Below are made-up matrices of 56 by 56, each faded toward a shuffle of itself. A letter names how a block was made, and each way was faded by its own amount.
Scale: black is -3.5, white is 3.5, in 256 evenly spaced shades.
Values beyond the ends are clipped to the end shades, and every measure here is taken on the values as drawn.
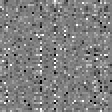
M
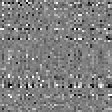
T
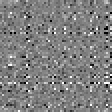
T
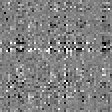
T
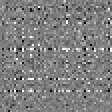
T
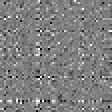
T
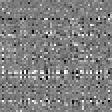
T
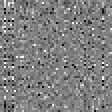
M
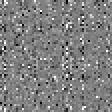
M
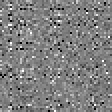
M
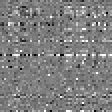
T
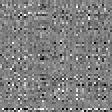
T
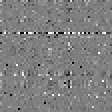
T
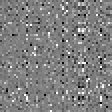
M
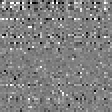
T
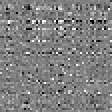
T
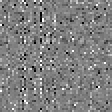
M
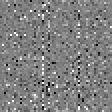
M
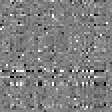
T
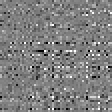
T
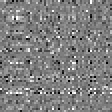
T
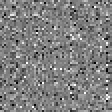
M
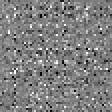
M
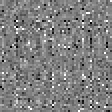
M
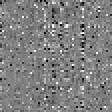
M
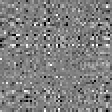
T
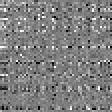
T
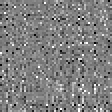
M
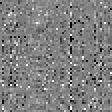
M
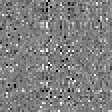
M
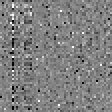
M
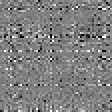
T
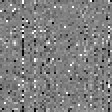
M
